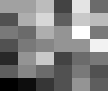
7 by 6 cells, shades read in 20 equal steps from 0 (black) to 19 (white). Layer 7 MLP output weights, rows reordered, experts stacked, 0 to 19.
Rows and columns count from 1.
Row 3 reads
9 8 13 11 19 9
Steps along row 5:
up up down up up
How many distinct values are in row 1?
5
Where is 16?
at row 2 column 3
